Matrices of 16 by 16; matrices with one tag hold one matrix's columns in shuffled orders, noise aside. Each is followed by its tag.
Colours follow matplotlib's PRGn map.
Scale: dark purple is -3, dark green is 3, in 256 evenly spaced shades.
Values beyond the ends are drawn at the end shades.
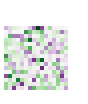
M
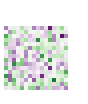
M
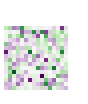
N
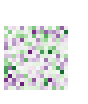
N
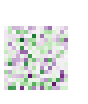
M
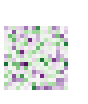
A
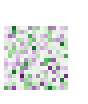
M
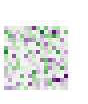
N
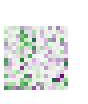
M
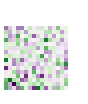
M
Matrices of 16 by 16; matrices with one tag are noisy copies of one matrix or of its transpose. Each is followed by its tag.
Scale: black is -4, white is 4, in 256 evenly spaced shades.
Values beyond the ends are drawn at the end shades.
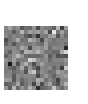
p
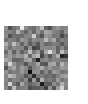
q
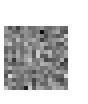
p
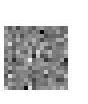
p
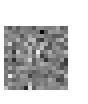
p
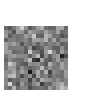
q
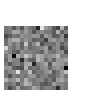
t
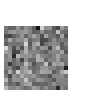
t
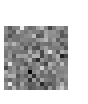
q
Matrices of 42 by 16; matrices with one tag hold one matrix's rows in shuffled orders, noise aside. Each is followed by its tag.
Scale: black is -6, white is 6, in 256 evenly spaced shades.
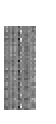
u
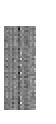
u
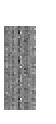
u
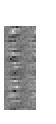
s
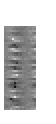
s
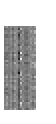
u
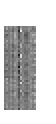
u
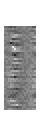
s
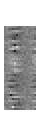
s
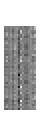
u
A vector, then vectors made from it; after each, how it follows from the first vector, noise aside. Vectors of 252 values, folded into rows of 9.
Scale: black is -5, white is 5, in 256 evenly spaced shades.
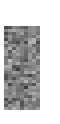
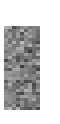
wrapped around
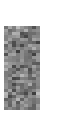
wrapped around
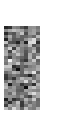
scaled up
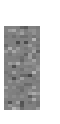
partly zeroed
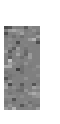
partly zeroed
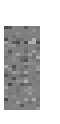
partly zeroed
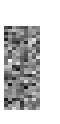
scaled up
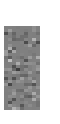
partly zeroed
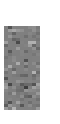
partly zeroed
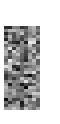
scaled up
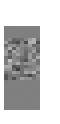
partly zeroed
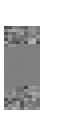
partly zeroed
